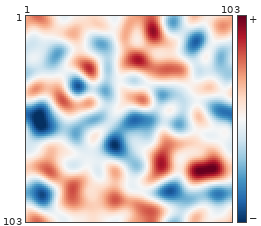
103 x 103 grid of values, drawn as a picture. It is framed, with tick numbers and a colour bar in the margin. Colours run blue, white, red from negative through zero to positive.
Odd rows or columns: none. Lone odd cells: none. Slope: none.
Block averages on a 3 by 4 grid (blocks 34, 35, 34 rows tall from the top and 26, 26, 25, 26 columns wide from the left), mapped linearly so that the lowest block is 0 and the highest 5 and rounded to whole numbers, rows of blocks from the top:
2 3 5 1
1 0 1 2
3 4 3 3
